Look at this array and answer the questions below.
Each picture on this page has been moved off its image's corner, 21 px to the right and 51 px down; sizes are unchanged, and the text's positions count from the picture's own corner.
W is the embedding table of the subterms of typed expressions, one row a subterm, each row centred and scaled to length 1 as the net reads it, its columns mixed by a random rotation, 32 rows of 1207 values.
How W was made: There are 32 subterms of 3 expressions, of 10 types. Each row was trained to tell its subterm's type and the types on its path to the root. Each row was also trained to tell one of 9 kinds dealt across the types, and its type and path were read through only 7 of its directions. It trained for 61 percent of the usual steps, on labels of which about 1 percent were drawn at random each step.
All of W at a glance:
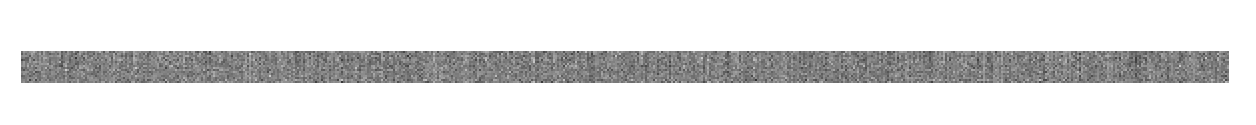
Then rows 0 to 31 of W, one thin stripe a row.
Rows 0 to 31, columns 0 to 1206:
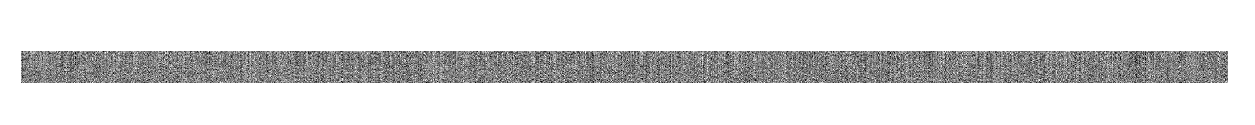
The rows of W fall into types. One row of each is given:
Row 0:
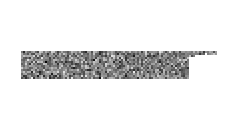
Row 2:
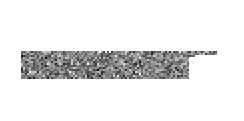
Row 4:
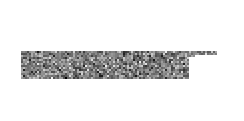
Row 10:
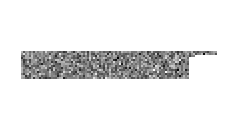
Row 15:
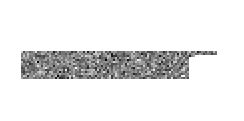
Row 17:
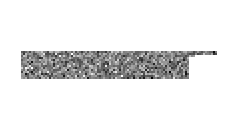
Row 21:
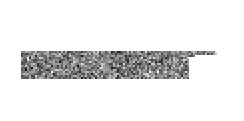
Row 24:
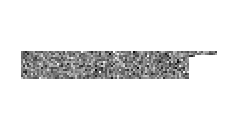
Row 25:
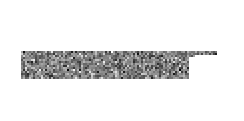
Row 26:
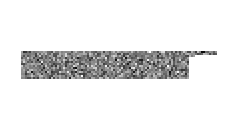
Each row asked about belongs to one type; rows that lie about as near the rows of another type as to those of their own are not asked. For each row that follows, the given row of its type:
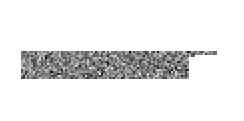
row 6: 26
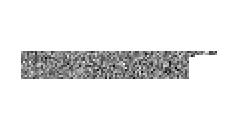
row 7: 24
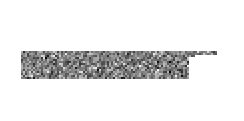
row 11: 26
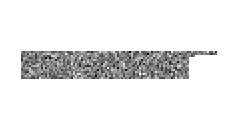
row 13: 24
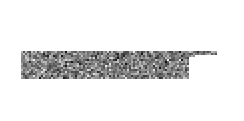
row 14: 4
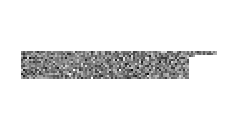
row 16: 25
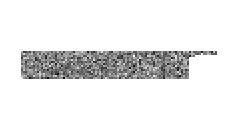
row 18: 2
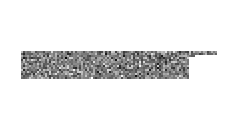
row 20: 25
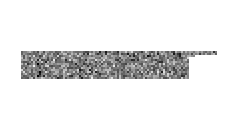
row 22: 0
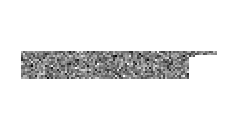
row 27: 15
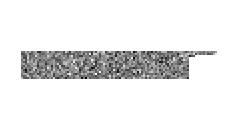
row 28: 21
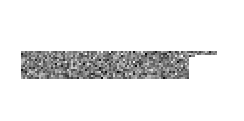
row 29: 2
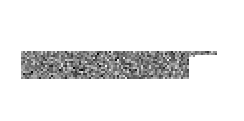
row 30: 4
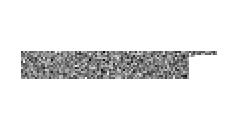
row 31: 26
